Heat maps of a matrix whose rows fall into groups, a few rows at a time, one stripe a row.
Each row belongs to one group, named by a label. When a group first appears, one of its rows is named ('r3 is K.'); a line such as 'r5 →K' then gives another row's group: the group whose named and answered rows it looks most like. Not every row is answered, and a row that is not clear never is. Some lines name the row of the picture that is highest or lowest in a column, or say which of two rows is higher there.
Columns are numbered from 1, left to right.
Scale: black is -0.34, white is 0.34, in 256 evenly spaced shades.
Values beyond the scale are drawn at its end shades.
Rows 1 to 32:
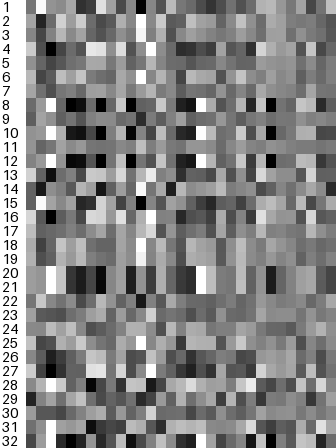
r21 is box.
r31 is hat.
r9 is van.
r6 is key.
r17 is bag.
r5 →bag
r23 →bag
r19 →key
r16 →bag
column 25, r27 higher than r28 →Yes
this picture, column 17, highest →28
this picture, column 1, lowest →29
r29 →hat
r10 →box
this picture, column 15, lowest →14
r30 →bag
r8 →box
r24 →hat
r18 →key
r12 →box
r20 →box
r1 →van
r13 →bag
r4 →bag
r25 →key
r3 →key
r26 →bag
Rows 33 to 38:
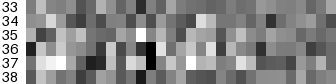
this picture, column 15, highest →37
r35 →key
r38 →van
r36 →hat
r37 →hat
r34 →box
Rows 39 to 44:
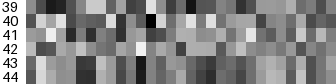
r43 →van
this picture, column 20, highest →41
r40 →hat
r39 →bag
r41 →hat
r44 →van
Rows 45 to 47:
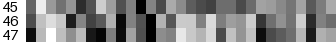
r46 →hat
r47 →hat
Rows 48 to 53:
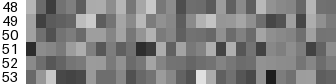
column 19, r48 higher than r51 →No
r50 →bag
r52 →bag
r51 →hat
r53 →box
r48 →bag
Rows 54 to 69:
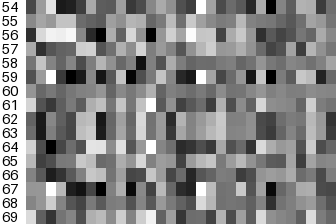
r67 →box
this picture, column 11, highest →56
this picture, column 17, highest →56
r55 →hat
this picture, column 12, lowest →58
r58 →van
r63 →key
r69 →bag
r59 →box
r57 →key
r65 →key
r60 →bag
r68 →box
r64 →bag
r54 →box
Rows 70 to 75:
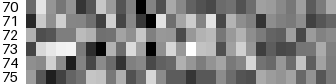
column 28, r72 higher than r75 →No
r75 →bag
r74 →hat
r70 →van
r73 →hat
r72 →key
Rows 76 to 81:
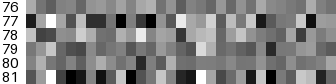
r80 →van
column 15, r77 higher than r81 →No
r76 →bag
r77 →hat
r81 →box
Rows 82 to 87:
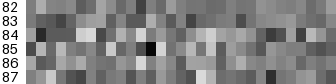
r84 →key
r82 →van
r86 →key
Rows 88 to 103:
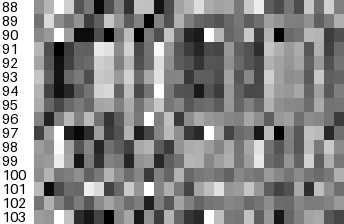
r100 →van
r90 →box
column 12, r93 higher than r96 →No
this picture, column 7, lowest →88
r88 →hat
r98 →hat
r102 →van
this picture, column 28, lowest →101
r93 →bag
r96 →key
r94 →bag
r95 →bag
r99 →hat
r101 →key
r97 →box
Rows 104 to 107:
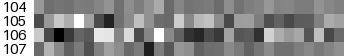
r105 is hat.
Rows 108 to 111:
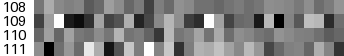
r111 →key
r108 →van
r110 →hat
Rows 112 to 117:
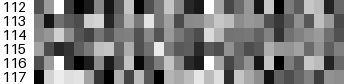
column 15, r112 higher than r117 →No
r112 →box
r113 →key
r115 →bag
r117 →hat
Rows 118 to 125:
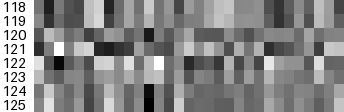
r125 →van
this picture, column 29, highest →122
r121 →hat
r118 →key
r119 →key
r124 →van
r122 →bag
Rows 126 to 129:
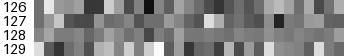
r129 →bag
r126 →van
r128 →van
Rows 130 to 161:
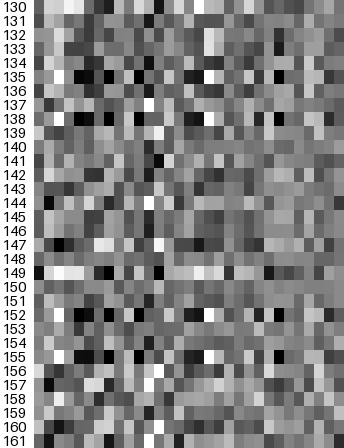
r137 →key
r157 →key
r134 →van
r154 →van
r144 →key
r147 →bag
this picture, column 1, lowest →149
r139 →bag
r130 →hat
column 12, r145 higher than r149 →No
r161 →key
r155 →box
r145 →van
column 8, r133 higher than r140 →No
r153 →hat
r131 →van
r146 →van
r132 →box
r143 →bag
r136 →van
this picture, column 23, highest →158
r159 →van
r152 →box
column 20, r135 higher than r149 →Yes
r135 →box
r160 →bag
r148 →hat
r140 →van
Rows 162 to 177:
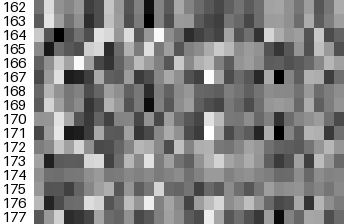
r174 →key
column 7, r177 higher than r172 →Yes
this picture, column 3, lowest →164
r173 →key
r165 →key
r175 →bag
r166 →hat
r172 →hat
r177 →box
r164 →bag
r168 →van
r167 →box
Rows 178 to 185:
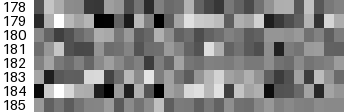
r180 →bag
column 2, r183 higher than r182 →No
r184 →hat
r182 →van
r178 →van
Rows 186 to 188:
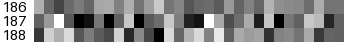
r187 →box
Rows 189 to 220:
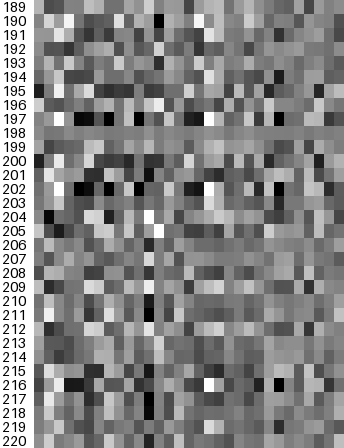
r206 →van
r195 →hat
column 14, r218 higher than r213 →No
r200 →hat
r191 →box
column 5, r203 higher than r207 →No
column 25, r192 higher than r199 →Yes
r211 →van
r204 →key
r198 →key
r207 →key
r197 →box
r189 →key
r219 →box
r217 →van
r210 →van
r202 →box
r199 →key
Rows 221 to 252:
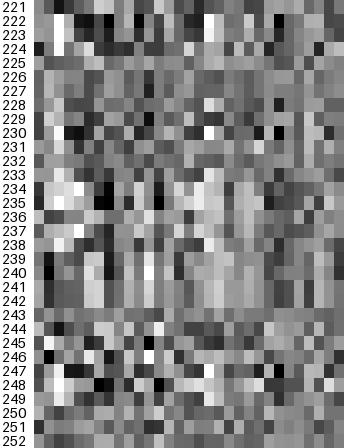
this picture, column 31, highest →224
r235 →hat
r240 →key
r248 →hat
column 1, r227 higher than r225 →No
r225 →key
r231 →hat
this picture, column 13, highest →244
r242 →key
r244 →bag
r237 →hat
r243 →hat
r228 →box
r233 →box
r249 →box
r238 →box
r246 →key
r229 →van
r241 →key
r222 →box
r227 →van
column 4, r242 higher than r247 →Yes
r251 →hat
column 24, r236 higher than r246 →Yes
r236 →key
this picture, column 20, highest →239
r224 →hat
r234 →hat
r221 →bag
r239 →key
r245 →van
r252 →bag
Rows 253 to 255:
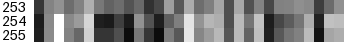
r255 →hat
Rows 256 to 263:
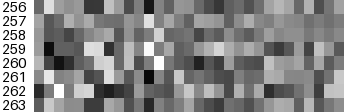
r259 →key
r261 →van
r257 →key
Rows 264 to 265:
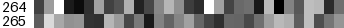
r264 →box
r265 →van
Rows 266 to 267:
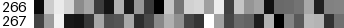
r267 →box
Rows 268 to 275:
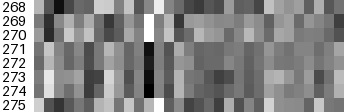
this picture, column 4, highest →270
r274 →van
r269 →key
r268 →bag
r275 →bag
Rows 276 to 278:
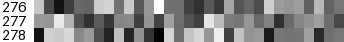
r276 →bag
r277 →box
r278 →hat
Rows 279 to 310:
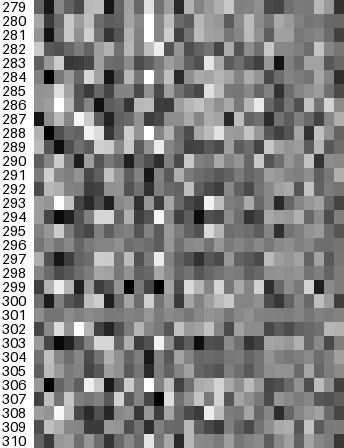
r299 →hat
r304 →van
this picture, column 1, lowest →287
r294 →bag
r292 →van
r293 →box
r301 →key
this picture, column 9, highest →307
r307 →hat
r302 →hat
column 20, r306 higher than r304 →Yes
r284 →key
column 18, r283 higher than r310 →Yes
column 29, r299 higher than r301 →No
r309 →van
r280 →key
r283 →box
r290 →hat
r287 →hat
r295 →box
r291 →van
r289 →bag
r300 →key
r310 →key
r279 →key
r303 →bag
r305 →van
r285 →box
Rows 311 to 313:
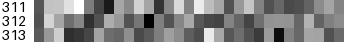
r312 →van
